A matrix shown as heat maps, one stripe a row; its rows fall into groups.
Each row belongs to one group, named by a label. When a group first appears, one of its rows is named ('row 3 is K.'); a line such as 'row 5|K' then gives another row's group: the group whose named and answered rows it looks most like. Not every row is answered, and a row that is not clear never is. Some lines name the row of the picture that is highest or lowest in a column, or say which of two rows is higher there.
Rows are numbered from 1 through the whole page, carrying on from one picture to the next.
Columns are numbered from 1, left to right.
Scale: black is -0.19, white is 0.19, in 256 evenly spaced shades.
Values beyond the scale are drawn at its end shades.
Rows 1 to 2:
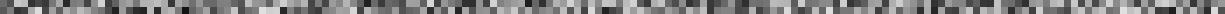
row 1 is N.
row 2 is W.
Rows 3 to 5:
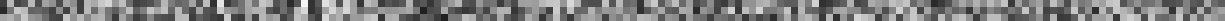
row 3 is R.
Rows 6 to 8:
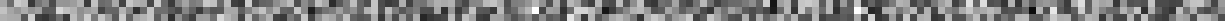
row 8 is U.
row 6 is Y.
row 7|W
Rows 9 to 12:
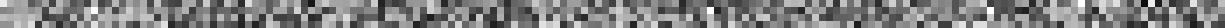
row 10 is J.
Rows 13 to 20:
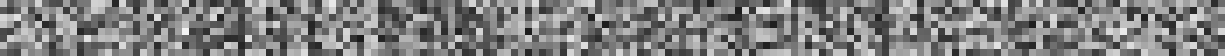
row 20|N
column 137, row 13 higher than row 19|Yes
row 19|W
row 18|R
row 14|N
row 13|W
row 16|W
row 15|Y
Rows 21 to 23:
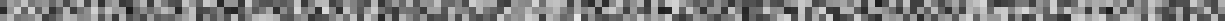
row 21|Y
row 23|W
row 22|R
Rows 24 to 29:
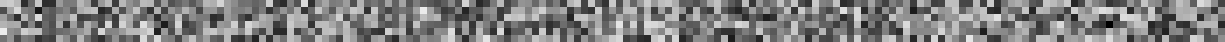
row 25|Y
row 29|Y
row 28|U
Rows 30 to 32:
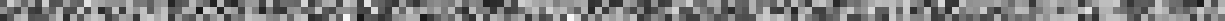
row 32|N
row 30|R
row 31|Y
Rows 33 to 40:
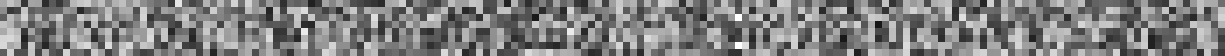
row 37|U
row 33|U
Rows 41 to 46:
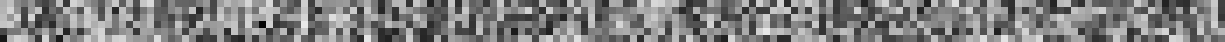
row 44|U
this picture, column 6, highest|42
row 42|W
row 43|U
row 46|R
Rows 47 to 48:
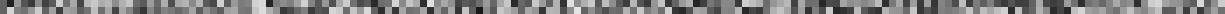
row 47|N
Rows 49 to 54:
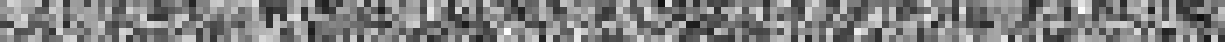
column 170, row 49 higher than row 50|Yes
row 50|J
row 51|J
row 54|W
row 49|J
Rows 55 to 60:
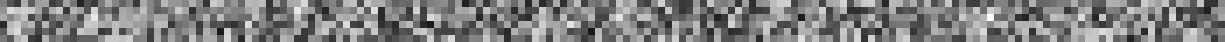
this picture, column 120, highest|55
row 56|J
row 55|N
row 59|Y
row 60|Y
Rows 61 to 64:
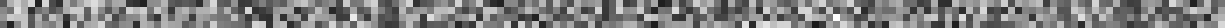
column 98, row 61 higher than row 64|No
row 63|J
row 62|Y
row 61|R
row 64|N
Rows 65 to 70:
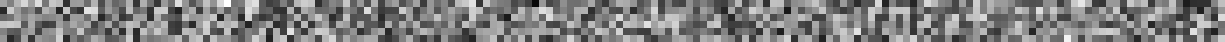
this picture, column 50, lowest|69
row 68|U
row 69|Y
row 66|R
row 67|Y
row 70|N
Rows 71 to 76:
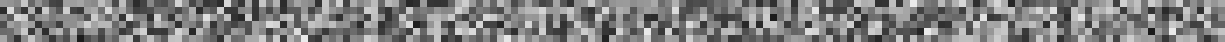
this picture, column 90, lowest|73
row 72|R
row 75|J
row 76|W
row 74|R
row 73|Y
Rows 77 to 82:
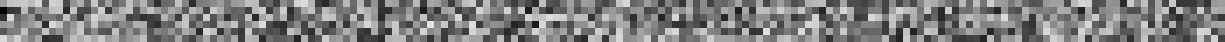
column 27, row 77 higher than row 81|No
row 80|J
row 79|R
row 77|J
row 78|N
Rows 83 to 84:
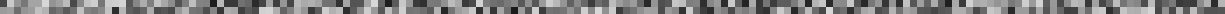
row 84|W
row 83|R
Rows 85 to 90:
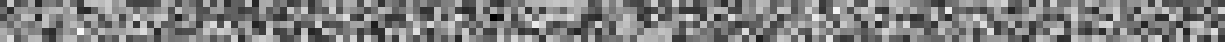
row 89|U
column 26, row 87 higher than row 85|No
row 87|R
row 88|Y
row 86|N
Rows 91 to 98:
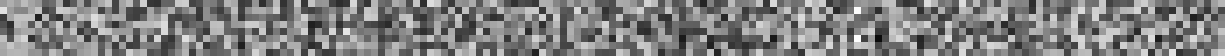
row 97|W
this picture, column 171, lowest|93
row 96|Y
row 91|J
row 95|N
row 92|W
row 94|N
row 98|J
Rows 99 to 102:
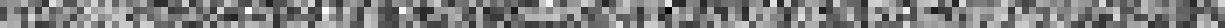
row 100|R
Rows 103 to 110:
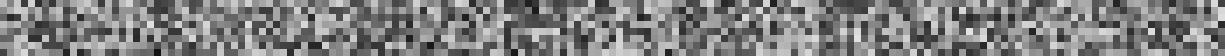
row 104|J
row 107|Y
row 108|Y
